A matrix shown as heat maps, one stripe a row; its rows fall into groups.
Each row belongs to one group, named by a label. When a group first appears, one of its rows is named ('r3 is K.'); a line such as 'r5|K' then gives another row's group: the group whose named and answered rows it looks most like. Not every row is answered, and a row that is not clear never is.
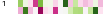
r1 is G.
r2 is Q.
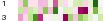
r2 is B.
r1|Q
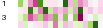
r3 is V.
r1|G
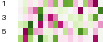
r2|V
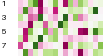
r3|G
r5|B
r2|Q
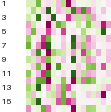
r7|G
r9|G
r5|Q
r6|G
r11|G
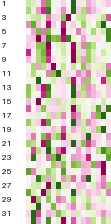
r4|Q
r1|G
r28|G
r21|G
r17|Q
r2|G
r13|G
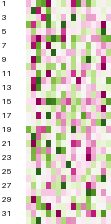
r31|B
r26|Q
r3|G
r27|B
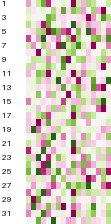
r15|Q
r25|G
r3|B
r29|B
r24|G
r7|B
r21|G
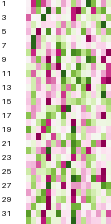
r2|Q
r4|Q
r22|G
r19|G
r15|Q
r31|G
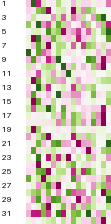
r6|B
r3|Q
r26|G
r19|B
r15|B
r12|B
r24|V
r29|B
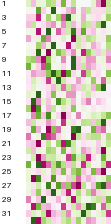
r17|B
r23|V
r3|V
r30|B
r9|G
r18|Q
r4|Q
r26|B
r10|G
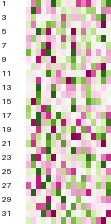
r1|B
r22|G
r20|Q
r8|G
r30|G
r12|V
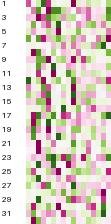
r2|B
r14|G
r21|V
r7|Q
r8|B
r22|V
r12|G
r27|G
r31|Q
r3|V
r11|V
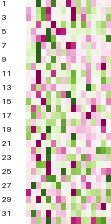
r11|V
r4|V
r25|B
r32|Q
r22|B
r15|G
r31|Q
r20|G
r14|V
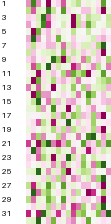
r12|B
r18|V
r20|B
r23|V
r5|B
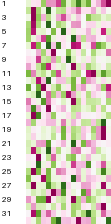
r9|V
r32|B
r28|V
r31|B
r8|V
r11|B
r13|G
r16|Q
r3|B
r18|Q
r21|G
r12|G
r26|G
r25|B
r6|G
